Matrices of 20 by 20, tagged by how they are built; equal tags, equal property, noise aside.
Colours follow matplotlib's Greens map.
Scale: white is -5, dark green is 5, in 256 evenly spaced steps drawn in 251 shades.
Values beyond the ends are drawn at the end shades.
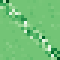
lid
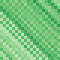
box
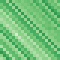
box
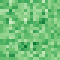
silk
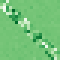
lid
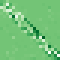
lid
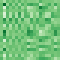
silk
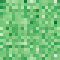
silk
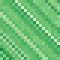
box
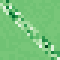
lid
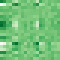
silk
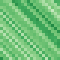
box
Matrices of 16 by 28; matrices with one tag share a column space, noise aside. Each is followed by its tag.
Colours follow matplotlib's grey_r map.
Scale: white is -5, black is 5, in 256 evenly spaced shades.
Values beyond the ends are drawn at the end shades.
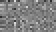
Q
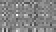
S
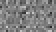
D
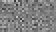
Q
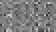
S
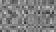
D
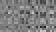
D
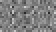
D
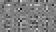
Q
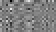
Q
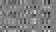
D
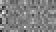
D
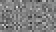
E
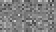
Q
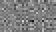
Q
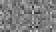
D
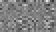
Q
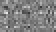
D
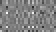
D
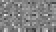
S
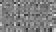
S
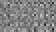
S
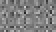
D
